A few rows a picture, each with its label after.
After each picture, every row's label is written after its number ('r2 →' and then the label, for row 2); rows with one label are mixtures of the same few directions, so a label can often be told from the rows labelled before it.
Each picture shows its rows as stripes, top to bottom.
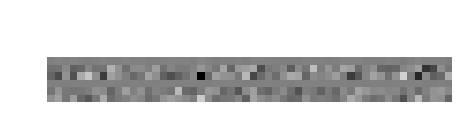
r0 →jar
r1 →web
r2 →jar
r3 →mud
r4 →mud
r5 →jar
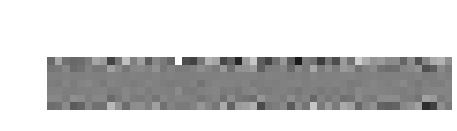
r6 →mud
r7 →web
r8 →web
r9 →jar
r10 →mud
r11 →web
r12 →web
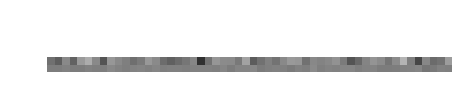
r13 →jar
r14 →web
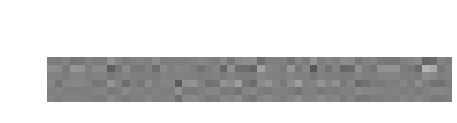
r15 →web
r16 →web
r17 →web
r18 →mud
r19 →mud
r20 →mud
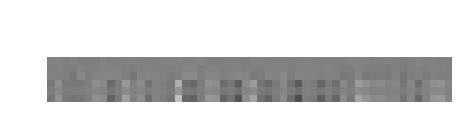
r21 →jar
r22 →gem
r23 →gem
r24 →mud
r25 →mud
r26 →mud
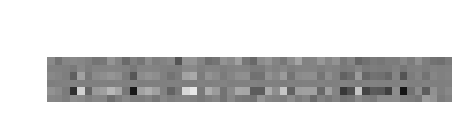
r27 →mud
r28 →gem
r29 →gem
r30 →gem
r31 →gem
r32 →web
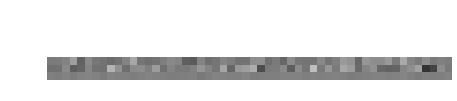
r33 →gem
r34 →web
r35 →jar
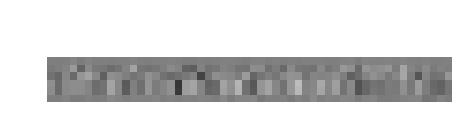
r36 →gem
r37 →gem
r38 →jar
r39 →mud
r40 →mud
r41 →web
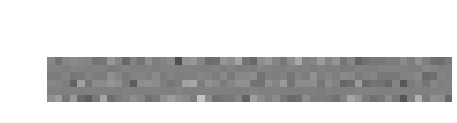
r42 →mud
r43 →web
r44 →web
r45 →gem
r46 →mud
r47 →jar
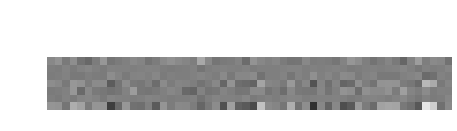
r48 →jar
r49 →jar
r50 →web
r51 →web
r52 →gem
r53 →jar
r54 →web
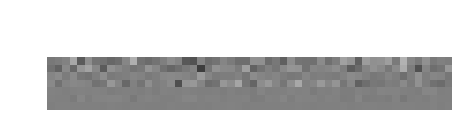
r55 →gem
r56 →jar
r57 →jar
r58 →mud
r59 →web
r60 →gem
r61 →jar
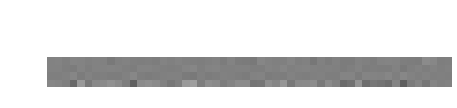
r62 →web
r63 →gem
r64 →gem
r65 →gem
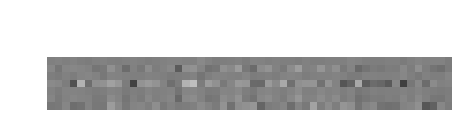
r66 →jar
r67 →mud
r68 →jar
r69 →gem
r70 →mud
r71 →mud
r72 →web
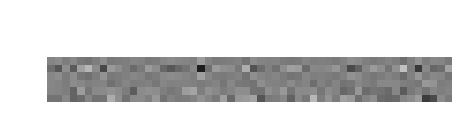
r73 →jar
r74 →jar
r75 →jar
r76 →web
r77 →gem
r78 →web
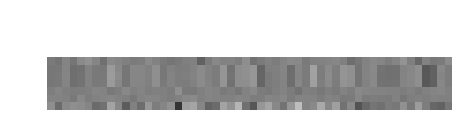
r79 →jar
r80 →web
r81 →web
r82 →web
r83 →mud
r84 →gem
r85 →mud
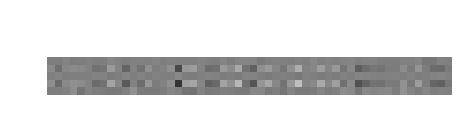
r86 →web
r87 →mud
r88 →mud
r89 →mud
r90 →gem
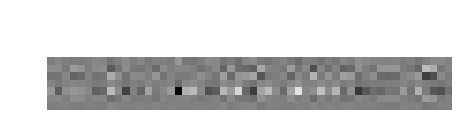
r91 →mud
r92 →web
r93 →web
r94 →mud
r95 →mud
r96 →web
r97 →web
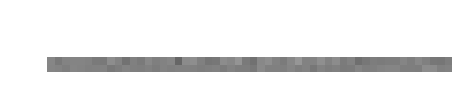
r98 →mud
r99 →web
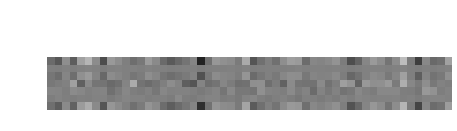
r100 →jar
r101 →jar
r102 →jar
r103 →gem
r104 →web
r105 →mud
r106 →jar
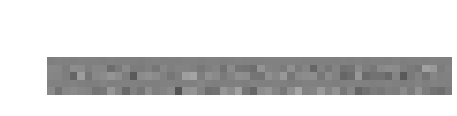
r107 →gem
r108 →web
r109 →gem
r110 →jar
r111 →mud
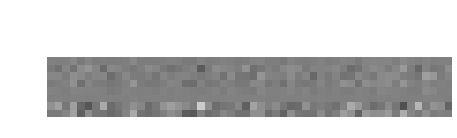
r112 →gem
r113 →jar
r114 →web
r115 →gem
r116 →web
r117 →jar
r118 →jar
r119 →gem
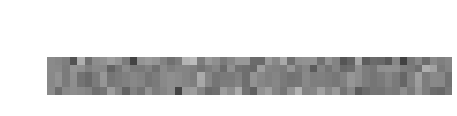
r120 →gem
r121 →web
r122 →jar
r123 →jar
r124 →mud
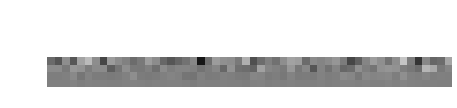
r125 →jar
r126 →web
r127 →gem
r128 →gem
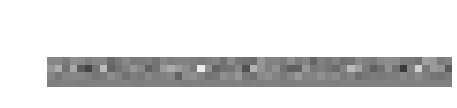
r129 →web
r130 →jar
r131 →mud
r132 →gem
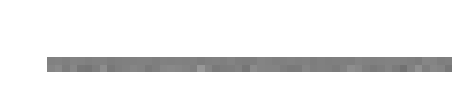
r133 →web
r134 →jar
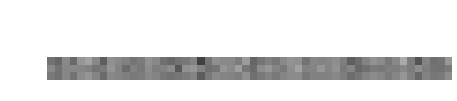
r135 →jar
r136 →mud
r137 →jar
